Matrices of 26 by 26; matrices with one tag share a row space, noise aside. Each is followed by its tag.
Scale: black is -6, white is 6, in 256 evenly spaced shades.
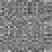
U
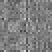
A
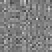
A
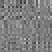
A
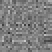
U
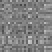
U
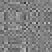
A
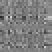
U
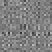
A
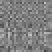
U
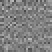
U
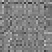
U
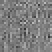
A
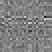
U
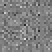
A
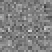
U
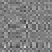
A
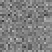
U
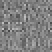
A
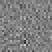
A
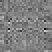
U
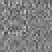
A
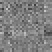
U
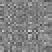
U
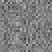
A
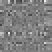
U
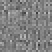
A
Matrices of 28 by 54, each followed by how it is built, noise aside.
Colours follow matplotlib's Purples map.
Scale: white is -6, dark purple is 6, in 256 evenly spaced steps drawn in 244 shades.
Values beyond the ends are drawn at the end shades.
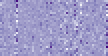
uneven columns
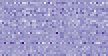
uneven rows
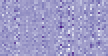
uneven columns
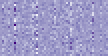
uneven columns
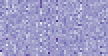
uneven columns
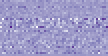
uneven rows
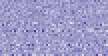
uneven rows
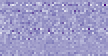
uneven rows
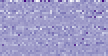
uneven rows
